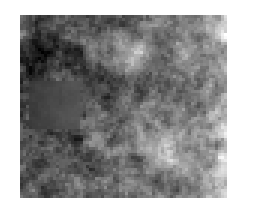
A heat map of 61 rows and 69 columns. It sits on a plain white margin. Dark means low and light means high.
On average the colour sits 40% of the way up the scale. The ninth with the lowest average is the top left. There are no lone odd cells. An odd patch, calmer than its surroundings, sits in the middle left. The texture is blotchy. The middle left is the calmest part. There is an overall slope up to the right.
